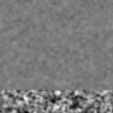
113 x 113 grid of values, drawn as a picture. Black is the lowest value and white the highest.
Seam: horizontal, 80% of the way down, the top part calmer. Mirror symmetry: none. Slope: none. Average level on the scale: 50%. Grain: blotchy. Histogram: heavy tails on both sides. Stripes: none.
